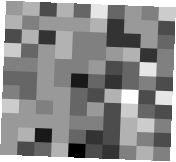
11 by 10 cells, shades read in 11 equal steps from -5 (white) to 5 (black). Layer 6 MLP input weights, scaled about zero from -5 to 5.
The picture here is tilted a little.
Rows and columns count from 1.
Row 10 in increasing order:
-2 -2 -1 -1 0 1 2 2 3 4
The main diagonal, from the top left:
-1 0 3 -2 0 1 -2 -3 -3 2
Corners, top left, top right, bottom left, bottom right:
-1 -3 -1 0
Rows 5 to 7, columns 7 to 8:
2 1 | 3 1 | -2 -5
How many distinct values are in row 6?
6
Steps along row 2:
up down same same down up down same up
